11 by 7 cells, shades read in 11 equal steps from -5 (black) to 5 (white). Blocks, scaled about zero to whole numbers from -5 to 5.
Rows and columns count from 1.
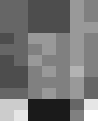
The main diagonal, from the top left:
-1 -1 -2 1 0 1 0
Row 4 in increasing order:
-2 -1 0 0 1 1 1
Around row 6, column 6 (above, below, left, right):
1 2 0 0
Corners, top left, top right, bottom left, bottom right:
-1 0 3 5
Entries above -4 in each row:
7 7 7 7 7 7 7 7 7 4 4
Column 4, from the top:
-2 -2 -2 1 1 0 1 0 1 -4 -4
